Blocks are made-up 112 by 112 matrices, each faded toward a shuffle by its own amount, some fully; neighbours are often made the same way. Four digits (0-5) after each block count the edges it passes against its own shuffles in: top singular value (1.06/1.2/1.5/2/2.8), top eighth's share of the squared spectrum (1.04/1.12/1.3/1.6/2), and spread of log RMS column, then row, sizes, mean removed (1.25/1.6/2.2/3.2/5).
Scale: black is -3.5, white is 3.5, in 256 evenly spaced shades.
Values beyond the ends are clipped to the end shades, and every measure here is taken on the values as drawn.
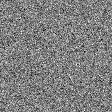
0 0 0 0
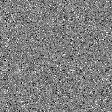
4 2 1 1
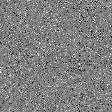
1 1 1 0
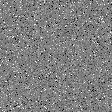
0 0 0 0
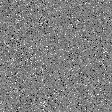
0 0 1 0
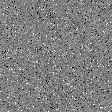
0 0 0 0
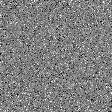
0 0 0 1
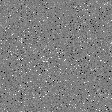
2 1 0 0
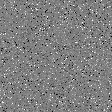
0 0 0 0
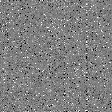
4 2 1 1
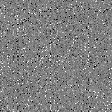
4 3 2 1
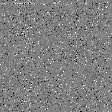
3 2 1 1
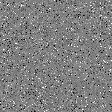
3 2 1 1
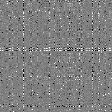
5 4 3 3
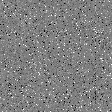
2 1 0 0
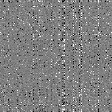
4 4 3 2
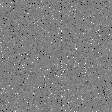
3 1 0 0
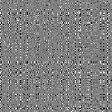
5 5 4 3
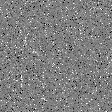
2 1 0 0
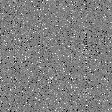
3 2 1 1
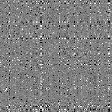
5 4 3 3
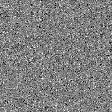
3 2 0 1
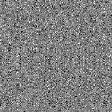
4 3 2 2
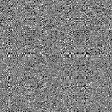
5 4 3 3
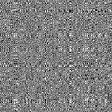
5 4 3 3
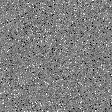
0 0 0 0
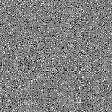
4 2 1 1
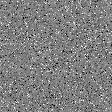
2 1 0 0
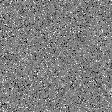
3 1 0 0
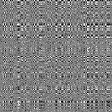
5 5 4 4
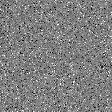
3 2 0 0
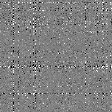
3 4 3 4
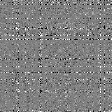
3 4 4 4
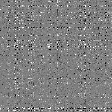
2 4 3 3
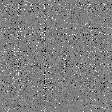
2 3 2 2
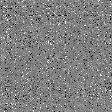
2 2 2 2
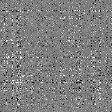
2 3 3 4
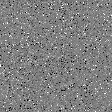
1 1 1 1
